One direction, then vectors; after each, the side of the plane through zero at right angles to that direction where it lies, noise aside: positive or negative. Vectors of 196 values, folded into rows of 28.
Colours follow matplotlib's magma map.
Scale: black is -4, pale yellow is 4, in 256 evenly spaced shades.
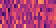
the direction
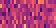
positive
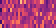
positive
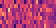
negative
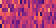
negative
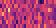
negative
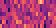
positive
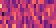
positive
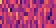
negative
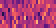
positive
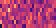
negative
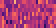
positive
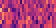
negative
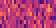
negative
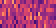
negative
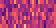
positive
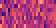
positive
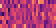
positive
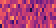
negative
